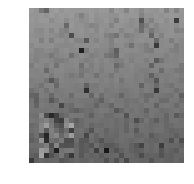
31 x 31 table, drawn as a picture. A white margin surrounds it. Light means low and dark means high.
Roughest part: bottom left. Odd patch: rougher, in the bottom left. Slope: up to the bottom.
